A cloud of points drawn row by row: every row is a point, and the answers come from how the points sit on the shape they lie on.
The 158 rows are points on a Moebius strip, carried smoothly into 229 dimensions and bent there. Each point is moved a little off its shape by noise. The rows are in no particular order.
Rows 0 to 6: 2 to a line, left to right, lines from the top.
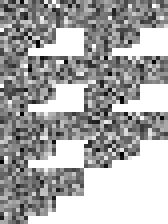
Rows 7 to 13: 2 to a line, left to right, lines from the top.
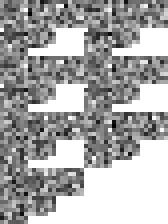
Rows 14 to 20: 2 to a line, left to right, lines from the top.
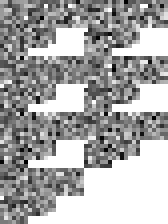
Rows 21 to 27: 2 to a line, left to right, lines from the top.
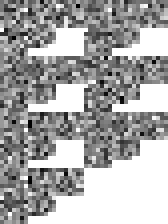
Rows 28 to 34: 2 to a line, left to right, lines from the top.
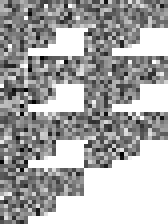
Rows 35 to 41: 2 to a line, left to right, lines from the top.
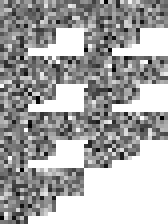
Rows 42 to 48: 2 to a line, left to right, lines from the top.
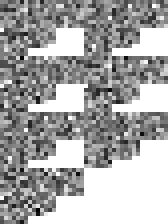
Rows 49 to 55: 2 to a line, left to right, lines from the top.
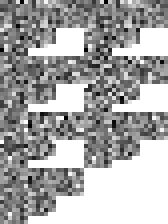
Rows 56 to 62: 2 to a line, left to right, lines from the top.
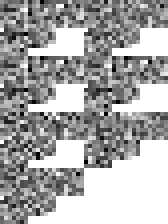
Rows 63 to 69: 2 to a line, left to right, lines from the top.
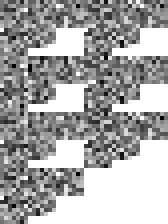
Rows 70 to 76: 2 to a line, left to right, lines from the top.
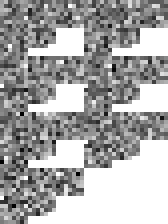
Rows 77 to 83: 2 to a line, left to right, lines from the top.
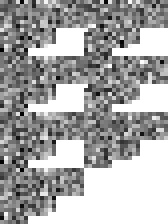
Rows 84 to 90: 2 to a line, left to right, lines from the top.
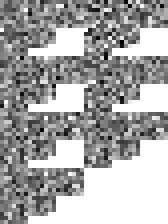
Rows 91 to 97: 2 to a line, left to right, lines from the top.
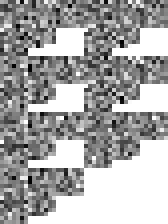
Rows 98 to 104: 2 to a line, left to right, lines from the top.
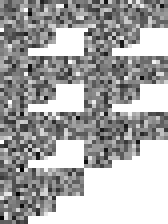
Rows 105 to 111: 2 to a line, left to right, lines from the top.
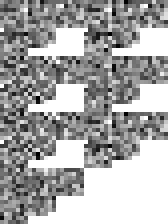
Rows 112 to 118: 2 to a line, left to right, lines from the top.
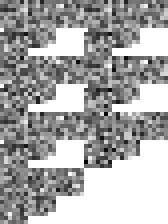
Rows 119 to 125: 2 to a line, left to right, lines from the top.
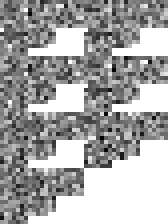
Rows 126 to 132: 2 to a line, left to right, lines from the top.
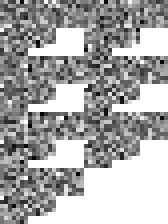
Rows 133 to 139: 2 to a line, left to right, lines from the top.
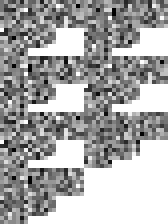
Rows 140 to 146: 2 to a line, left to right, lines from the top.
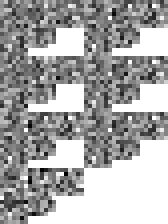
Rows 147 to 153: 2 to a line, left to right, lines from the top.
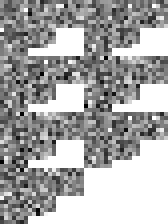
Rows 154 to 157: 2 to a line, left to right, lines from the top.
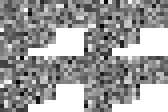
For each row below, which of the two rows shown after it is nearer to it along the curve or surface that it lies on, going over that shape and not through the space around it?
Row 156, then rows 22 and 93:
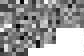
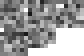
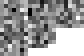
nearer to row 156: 22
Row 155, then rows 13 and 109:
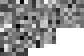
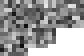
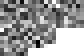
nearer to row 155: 109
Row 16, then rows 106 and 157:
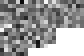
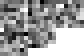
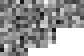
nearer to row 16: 106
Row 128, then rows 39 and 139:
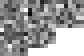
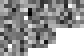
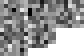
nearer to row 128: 139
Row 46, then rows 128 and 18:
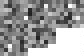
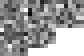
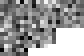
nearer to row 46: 128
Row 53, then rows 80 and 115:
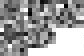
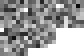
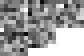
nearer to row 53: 115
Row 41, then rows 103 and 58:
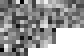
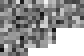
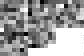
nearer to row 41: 103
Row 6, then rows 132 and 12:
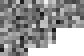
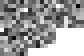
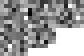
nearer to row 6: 12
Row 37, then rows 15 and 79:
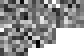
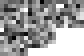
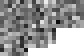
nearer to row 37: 15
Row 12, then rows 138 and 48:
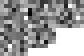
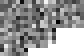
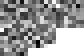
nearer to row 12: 138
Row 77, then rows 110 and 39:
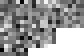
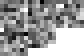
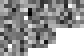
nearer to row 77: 110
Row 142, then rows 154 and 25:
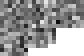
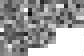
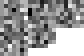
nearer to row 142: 25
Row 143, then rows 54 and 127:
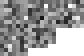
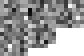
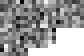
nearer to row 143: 54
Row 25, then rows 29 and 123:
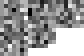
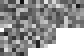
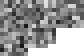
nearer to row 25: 123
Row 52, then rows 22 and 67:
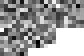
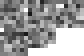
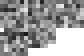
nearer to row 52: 67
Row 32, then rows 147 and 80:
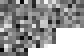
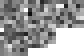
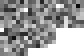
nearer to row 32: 80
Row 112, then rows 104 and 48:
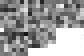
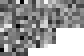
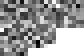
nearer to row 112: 48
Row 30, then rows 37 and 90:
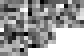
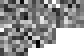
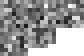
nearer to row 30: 37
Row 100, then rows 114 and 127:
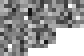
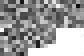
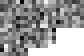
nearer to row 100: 127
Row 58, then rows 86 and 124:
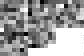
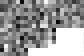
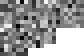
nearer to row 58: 124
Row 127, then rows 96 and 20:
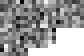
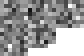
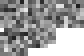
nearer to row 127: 96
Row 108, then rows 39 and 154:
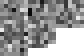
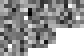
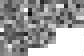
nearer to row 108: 154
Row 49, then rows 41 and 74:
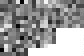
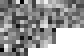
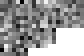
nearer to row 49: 41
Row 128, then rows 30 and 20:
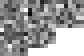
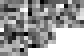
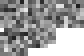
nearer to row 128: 30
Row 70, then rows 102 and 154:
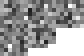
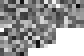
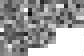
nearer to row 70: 154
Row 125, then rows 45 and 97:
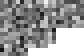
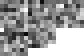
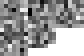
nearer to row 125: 97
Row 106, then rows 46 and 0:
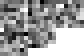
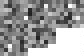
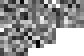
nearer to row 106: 0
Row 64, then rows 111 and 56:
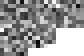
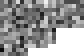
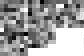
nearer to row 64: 56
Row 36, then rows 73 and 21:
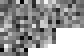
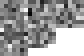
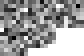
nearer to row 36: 21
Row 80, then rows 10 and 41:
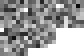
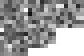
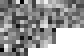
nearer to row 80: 10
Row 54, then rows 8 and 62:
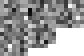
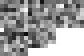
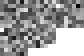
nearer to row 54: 8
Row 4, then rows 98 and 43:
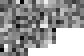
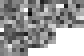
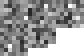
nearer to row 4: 43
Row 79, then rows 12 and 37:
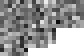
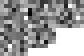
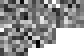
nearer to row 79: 12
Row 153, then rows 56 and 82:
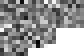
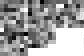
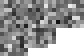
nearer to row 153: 56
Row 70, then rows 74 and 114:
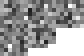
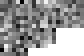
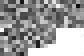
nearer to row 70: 74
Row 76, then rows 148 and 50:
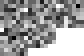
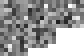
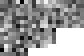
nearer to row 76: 50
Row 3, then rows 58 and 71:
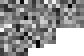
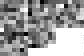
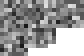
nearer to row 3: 58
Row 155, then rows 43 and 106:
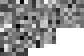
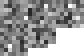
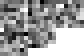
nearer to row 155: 106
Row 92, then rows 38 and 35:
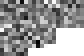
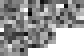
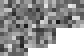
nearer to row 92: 38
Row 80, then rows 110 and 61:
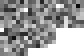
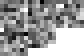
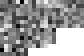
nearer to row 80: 110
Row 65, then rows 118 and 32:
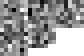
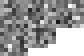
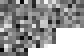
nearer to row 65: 118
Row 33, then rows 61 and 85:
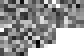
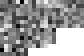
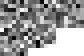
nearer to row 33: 85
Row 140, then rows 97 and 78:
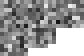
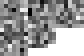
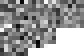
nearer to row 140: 97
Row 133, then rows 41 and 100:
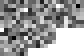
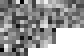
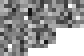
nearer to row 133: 41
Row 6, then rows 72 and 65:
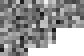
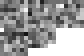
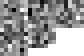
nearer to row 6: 65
